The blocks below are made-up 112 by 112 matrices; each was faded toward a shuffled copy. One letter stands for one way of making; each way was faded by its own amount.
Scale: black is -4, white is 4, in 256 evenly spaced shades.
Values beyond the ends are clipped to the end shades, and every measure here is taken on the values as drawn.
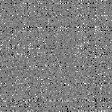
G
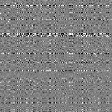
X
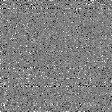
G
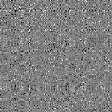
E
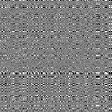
X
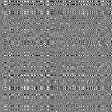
X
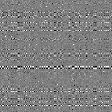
X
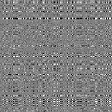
X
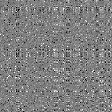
E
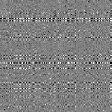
X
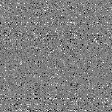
G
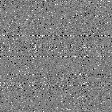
G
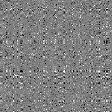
E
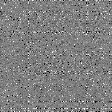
G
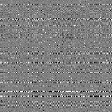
X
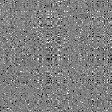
E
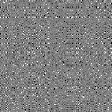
E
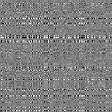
X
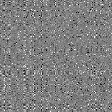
E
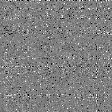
G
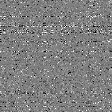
G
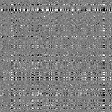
X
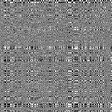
X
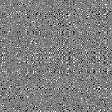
E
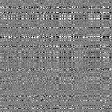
X
